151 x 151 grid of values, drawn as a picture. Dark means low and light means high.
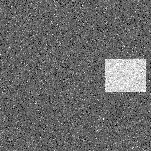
There are no regular stripes. The ninth with the highest average is the middle right. The values are skewed, with a long tail toward high values. On average the colour sits 40% of the way up the scale. An odd patch, higher than its surroundings, sits in the middle right.
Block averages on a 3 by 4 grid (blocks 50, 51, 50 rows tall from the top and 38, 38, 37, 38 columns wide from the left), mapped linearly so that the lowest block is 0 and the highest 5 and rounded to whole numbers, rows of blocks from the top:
0000 / 0015 / 0000
